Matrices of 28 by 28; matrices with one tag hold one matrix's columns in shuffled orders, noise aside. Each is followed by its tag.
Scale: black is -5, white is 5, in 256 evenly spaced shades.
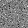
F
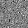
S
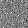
S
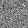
F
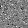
F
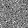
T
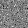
F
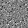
T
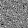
F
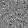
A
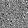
A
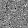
F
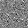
A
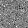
F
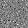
T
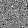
F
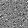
A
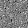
S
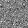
T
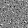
T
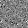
T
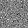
A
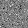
F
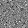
T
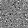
A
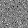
T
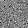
T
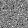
F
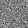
T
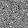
F
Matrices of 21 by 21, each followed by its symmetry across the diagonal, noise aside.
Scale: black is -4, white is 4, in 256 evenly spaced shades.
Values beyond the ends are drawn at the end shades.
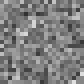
symmetric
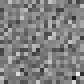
antisymmetric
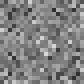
symmetric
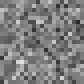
neither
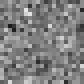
antisymmetric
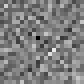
symmetric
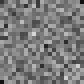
symmetric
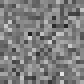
neither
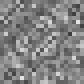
symmetric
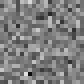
neither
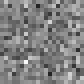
neither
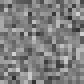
antisymmetric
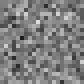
antisymmetric
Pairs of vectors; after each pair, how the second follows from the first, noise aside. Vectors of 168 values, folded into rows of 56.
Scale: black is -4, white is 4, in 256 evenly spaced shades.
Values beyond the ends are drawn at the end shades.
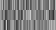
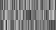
negated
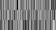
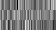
sign-scrambled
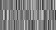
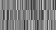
negated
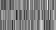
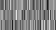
sign-scrambled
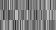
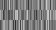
copied
